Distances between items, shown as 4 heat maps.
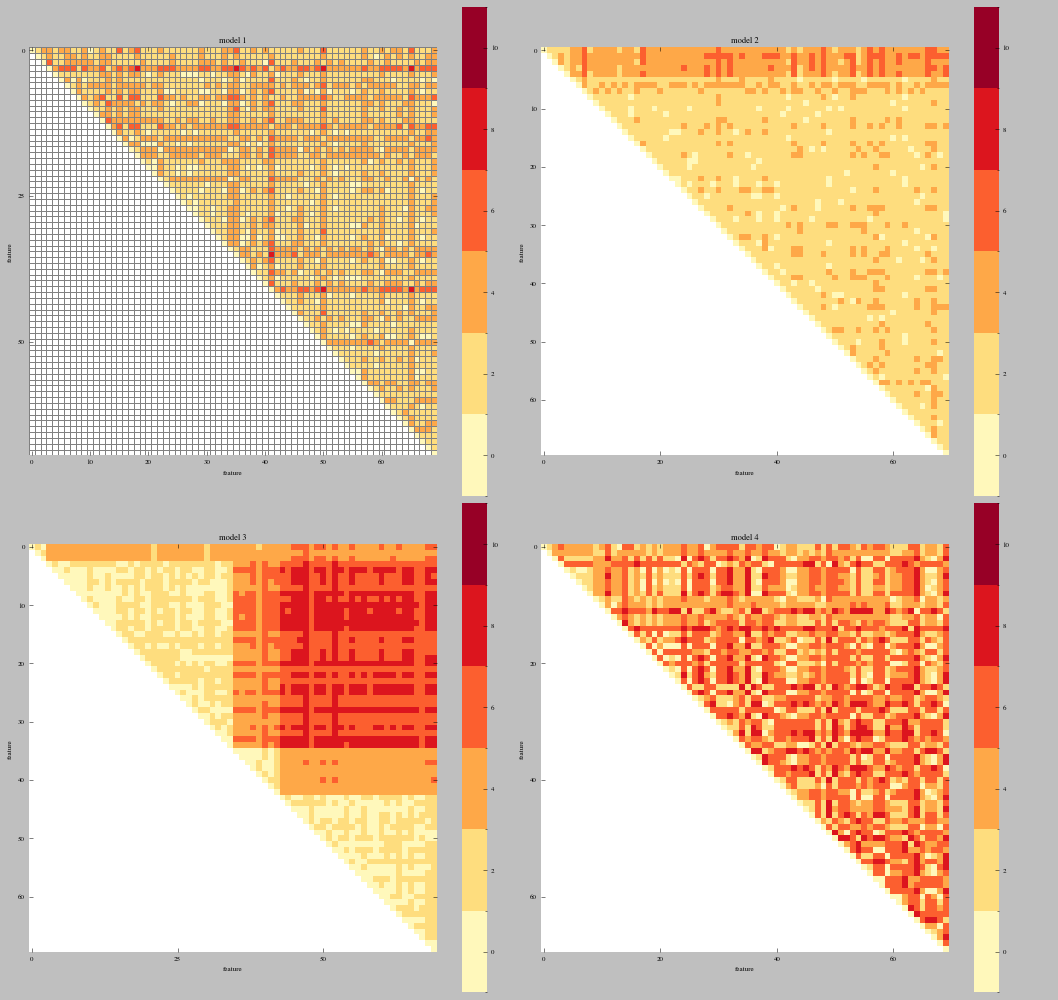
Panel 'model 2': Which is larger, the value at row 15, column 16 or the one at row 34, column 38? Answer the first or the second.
the second
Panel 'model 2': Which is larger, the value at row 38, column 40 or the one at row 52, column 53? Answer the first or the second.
the second
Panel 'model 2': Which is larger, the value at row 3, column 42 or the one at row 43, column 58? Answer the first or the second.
the first
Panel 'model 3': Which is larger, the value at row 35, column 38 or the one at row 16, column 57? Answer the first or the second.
the second
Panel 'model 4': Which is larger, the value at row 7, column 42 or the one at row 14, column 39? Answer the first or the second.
the second
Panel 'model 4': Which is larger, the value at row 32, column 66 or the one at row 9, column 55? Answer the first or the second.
the first
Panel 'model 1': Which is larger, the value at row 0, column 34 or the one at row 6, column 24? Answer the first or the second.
the first
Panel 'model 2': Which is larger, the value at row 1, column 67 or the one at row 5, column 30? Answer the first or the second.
the first
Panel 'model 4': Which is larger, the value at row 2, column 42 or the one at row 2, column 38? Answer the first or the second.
the second
